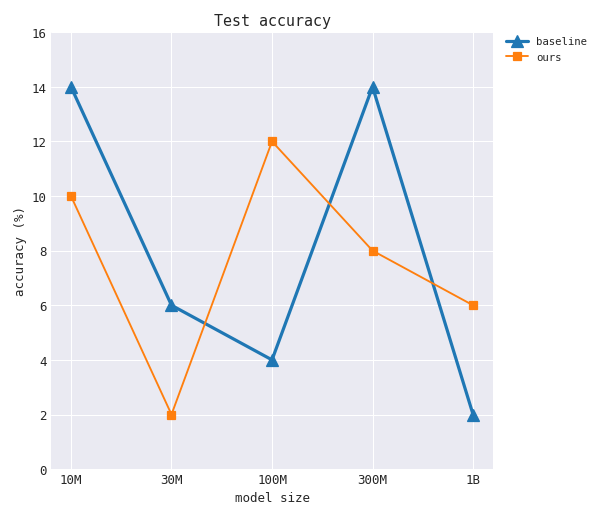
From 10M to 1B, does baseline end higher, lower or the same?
lower
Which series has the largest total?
baseline
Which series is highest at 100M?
ours
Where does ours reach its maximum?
100M
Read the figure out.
Title: Test accuracy
x-axis: model size, ticks 10M 30M 100M 300M 1B
y-axis: accuracy (%), ticks 0 2 4 6 8 10 12 14 16
Legend: baseline, ours
Values:
baseline: 14 6 4 14 2
ours: 10 2 12 8 6
